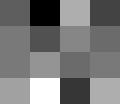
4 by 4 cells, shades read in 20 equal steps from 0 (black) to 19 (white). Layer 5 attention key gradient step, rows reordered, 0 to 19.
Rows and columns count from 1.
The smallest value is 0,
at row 1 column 2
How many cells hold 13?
2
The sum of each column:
37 36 35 35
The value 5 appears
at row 1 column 4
